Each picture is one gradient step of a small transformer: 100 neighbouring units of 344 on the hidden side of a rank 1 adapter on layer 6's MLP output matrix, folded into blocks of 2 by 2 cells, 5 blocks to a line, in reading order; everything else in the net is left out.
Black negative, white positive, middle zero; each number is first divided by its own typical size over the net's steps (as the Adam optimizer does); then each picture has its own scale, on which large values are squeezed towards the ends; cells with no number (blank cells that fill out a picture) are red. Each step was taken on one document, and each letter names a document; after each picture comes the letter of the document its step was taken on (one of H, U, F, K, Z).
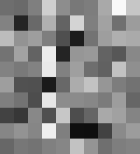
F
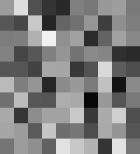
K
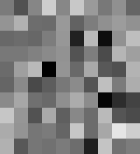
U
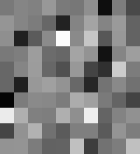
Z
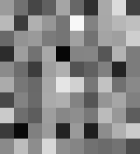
U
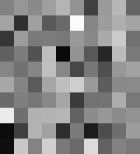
U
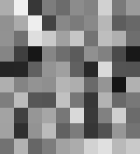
K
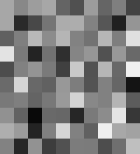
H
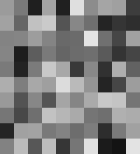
K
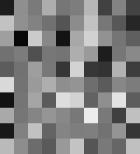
Z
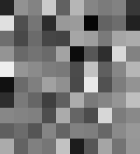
Z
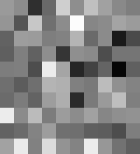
U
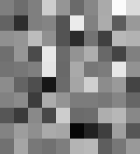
F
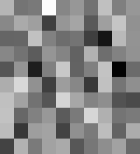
Z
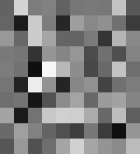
K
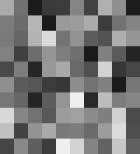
K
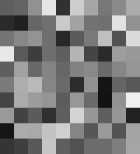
H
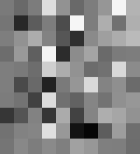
F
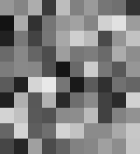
H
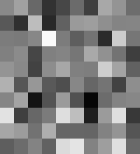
K
